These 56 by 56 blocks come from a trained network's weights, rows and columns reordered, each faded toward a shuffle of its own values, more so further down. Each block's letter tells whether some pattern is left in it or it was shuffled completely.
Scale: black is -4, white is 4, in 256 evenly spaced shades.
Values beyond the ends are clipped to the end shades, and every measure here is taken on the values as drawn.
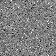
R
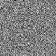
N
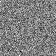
R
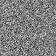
R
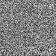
N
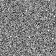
R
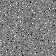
R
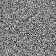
N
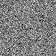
R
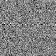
N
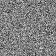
R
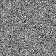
R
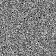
R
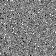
R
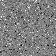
R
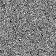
R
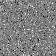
R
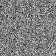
N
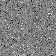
R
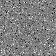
R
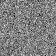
R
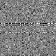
N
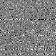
N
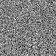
N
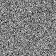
R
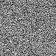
R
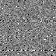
N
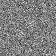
R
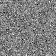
R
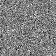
R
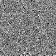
N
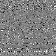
N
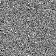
N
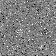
R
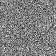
N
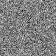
N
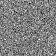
R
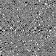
N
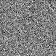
R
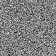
R
